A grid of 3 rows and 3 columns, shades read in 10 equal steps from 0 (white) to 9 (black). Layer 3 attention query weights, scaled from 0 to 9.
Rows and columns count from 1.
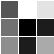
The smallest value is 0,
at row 1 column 2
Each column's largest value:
6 9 8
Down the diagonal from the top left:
6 9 3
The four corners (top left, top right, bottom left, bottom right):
6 1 4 3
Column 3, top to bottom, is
1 8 3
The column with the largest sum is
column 2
